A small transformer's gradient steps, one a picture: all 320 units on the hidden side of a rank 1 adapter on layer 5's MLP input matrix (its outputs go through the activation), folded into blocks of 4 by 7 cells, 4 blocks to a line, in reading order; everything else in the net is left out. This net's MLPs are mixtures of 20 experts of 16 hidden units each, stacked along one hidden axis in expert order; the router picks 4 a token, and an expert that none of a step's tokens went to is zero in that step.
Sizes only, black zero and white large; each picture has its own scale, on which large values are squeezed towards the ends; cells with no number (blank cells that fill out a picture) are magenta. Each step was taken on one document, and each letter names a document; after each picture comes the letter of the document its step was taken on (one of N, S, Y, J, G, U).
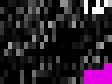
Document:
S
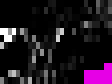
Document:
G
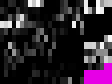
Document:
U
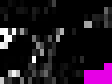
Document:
G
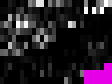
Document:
S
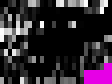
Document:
S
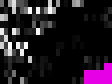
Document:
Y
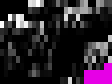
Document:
U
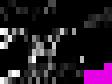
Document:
G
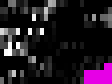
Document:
Y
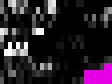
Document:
Y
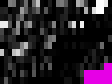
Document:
S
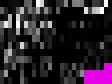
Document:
S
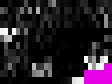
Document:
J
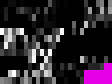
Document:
G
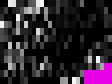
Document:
J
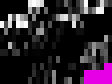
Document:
U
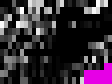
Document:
S
